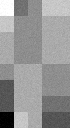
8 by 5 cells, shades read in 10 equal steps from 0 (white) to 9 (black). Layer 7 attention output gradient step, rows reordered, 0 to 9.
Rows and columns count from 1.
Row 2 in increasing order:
2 3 3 4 4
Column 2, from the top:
5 4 4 4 3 3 3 2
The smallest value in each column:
0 2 3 2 2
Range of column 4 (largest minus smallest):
4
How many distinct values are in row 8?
4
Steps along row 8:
down up up same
